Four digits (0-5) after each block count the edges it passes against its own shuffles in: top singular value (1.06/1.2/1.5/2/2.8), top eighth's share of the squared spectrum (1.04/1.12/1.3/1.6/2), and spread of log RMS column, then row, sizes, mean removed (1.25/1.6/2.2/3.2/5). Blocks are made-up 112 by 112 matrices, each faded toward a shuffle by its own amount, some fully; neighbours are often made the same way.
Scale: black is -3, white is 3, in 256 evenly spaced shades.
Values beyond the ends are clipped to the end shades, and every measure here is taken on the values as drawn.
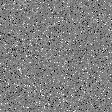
0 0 0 0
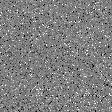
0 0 0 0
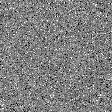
3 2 0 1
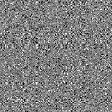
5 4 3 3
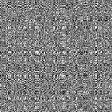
5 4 3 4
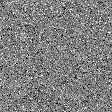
0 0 0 0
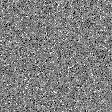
1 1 0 0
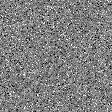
0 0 0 0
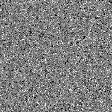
3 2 0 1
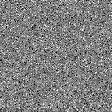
3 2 0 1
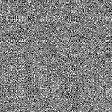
4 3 2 2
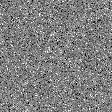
0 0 0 0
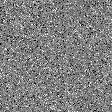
0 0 0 0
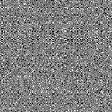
5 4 3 3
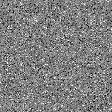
3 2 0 0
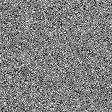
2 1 0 0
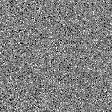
3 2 1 1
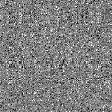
4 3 2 2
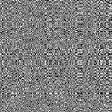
5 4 3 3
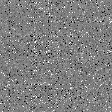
2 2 2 2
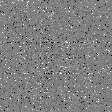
2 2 1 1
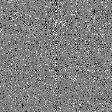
2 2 2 2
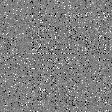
2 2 2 2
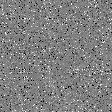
1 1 1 1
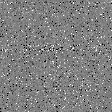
2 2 1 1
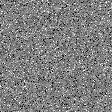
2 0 0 0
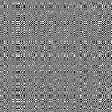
5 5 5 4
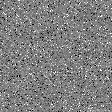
2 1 0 0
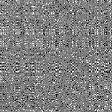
5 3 3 3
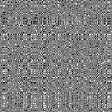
5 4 4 4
